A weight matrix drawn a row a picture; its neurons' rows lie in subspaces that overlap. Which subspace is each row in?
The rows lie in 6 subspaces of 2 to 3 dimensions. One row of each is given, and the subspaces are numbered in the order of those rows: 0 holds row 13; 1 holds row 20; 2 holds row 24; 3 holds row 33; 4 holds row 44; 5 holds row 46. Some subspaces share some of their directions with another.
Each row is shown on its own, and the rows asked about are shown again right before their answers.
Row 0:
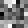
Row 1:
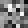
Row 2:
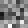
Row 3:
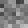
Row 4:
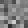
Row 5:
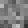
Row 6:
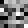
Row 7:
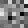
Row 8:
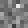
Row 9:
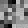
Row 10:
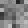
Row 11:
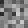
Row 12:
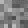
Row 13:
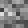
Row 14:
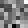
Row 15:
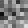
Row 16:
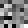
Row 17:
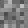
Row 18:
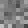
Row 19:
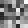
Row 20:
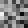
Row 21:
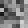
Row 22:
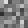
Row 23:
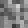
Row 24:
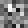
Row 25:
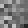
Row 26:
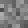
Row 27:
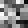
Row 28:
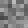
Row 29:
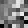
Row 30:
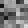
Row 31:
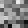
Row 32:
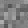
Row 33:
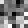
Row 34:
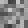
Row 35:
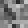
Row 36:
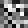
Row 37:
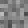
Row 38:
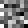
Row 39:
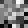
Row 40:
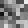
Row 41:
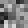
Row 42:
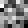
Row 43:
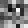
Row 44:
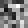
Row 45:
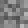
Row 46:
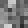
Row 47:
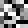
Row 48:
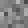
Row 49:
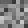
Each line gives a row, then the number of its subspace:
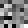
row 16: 0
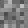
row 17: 1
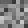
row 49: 4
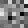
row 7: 1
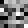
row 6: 3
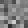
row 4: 4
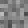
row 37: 5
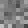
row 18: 3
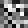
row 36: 2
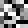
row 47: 0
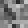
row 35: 4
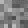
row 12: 1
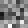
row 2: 5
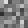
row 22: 5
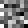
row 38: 3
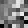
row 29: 3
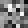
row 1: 2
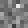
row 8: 4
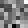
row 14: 1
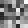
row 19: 2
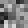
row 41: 1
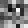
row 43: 2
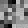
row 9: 5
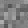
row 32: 1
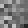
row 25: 0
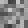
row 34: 5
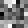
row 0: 5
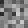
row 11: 4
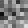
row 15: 1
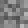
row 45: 2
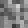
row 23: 4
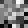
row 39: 3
